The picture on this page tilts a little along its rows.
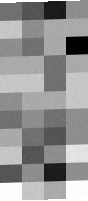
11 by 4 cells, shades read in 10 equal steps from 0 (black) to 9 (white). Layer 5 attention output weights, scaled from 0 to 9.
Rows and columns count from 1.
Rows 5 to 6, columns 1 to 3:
7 7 4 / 5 6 6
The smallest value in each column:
3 3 1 0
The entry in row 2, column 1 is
7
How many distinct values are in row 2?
3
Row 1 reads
4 3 1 5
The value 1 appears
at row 1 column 3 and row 10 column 3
